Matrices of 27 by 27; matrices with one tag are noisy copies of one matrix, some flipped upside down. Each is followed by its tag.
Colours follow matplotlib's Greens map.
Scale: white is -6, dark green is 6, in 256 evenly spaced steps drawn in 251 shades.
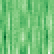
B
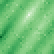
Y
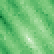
Y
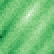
Y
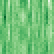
B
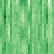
B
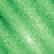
Y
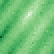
Y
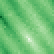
Y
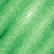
Y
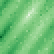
Y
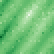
Y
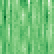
B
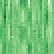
B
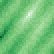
Y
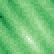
Y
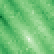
Y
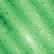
Y
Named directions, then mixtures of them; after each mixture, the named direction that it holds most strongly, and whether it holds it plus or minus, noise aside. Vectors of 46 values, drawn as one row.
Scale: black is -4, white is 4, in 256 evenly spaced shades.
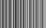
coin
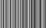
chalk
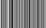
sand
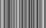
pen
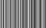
chalk, plus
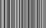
pen, plus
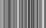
pen, plus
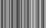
chalk, minus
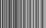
coin, plus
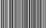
sand, plus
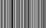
coin, minus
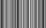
pen, minus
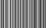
chalk, plus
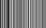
sand, minus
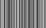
pen, plus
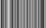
pen, minus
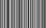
chalk, minus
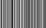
coin, minus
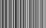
coin, plus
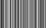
pen, minus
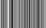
sand, plus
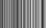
chalk, minus
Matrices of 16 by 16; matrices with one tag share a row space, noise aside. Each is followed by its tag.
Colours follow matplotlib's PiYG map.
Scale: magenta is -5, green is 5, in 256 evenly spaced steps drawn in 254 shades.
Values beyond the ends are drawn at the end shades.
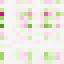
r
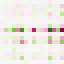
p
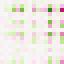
p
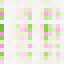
r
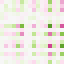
p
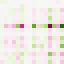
p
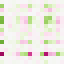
r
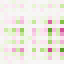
p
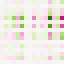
p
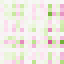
p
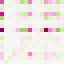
r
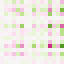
p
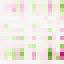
p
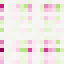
r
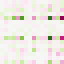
p
